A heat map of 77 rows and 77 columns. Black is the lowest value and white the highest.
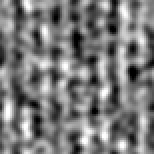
Seam: none. Ninth with the lowest average: top middle. Stripes: upright, repeating 8 times. Lone odd cells: none. Average level on the scale: 50%. Slope: none.
